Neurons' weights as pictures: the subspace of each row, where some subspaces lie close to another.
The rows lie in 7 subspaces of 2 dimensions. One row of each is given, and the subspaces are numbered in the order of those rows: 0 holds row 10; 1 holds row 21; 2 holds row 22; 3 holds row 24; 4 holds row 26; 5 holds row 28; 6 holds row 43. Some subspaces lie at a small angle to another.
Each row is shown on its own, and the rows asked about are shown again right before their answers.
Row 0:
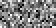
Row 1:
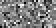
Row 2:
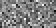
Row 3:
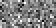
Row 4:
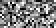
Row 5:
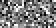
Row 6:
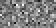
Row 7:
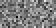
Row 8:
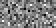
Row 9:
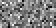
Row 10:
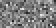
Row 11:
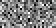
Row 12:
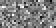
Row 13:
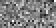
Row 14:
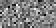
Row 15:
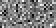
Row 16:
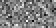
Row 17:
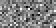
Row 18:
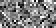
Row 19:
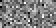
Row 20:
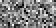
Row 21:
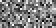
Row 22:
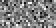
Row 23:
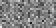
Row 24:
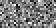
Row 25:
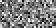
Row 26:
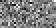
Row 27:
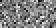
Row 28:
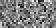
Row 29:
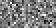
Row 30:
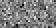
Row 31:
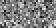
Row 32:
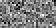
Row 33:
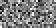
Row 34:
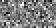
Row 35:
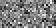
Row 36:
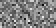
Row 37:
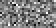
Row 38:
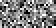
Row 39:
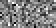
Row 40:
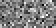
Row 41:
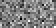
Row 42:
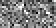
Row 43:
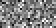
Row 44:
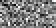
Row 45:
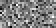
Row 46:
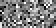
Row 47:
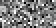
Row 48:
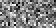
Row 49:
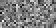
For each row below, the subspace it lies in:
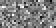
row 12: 5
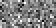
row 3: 6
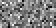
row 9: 6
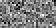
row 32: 4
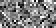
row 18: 5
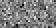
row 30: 2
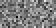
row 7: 5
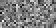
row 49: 3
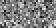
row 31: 2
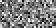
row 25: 1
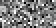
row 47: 4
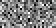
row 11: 1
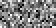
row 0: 6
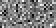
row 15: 1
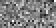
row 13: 0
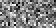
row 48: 4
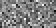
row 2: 4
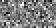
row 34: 2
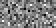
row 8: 1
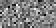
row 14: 1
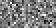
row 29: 1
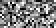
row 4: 0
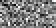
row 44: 4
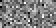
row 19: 4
